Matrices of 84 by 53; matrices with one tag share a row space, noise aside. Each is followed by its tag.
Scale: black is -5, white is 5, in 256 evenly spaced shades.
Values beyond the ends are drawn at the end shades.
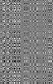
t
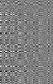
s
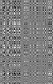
t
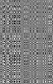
t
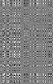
t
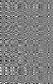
s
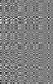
s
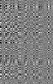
s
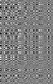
s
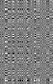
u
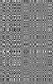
t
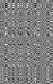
u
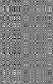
t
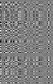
s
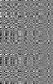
s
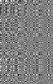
s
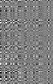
s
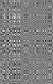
t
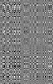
t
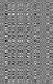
u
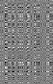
u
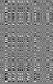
u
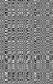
u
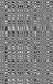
u
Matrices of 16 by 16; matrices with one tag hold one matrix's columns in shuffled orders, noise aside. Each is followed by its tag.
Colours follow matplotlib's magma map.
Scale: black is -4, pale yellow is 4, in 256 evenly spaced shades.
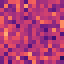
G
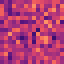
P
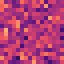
G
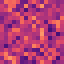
G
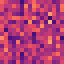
P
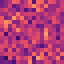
G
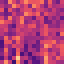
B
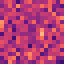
G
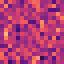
G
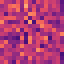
P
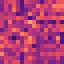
P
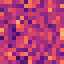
G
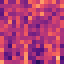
B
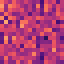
P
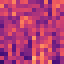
B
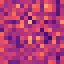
P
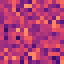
G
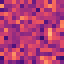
G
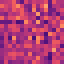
P
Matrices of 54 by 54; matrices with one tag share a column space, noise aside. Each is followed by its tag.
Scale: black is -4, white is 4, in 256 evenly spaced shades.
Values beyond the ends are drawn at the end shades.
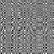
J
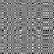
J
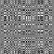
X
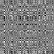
X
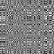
X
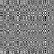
X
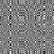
X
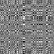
X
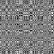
X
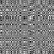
X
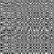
J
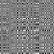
J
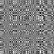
X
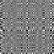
J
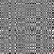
J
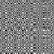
J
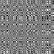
X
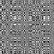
X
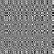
X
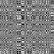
X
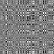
X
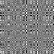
X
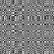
X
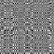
J
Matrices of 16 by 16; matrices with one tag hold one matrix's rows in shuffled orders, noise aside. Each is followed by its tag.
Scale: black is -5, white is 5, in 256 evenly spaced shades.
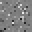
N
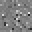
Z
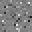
Z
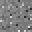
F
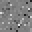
F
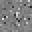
Z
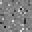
N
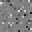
F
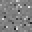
Z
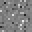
N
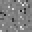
N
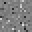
N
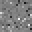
F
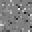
F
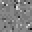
Z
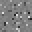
Z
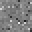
F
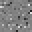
F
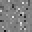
N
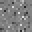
N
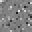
F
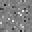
N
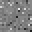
F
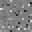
F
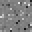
F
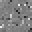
F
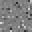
F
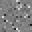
Z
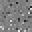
F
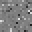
F
